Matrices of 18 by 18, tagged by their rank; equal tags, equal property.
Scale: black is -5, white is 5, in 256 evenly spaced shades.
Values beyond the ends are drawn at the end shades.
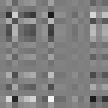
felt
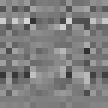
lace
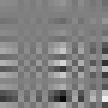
felt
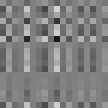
felt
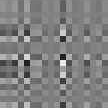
felt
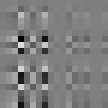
felt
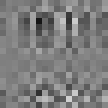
lace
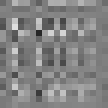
lace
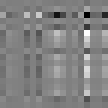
felt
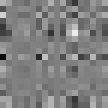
lace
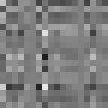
lace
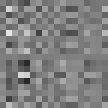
lace
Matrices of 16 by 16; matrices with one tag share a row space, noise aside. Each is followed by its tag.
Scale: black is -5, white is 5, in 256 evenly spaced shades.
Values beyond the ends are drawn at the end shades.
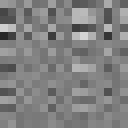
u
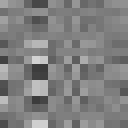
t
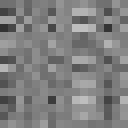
u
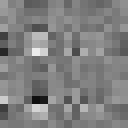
t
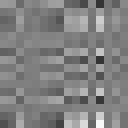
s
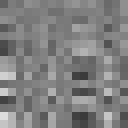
u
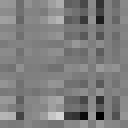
s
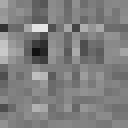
t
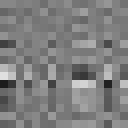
u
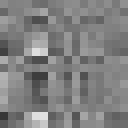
t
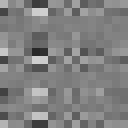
t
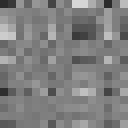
u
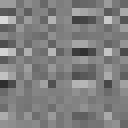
u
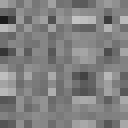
u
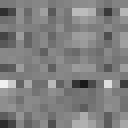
u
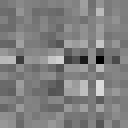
s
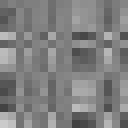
u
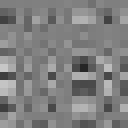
u
